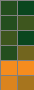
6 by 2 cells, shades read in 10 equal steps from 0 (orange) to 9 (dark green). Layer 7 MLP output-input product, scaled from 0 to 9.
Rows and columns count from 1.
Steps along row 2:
down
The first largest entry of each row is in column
2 1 2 1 1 2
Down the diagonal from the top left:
8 7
